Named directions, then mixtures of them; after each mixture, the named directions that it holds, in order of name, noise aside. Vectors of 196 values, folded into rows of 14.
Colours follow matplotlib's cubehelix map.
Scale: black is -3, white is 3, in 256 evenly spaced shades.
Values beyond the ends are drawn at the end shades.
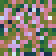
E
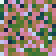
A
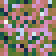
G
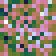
G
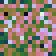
A, G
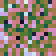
E, G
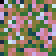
A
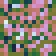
G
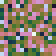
A, G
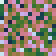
A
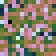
A, E, G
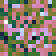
G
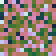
A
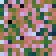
A, E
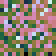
E, G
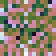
E, G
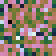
A, E, G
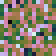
A, E, G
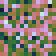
G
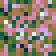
G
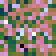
A, G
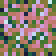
E, G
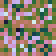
E, G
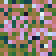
A, G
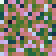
A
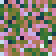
A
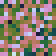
A, E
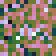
A, E, G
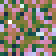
A, E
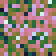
E, G
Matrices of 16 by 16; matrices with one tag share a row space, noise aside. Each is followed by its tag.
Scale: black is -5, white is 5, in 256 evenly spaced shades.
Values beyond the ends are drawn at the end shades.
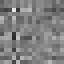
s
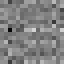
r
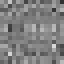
r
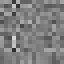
s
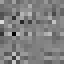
s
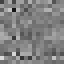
s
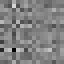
s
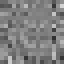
r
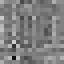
s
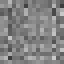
r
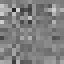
s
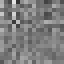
s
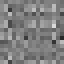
r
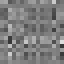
r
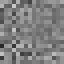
s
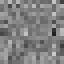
r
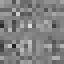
s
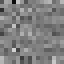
s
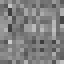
r
